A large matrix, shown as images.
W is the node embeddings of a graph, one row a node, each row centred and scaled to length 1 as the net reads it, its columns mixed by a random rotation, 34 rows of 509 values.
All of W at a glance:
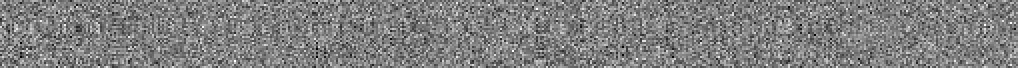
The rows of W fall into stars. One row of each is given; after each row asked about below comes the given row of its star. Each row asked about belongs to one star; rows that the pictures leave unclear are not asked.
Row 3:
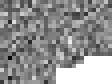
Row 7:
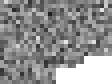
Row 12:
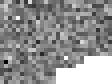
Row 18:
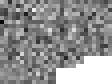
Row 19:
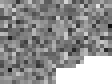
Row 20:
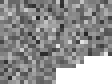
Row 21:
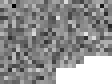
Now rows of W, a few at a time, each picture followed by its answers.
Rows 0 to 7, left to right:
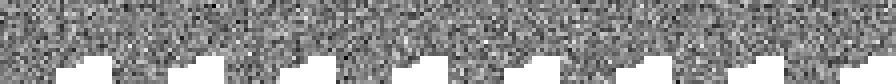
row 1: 7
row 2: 19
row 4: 3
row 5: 19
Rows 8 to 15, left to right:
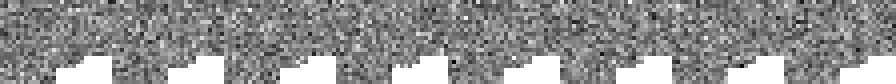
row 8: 3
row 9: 12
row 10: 20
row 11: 21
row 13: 19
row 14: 12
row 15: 19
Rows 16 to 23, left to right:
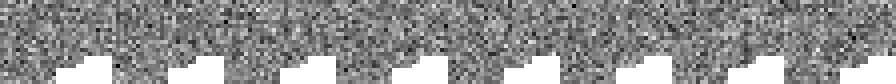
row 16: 12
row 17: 3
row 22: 19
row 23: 7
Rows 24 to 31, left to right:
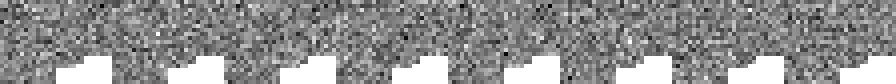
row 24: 18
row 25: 3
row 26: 21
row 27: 7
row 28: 21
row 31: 3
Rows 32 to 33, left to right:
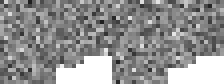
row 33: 12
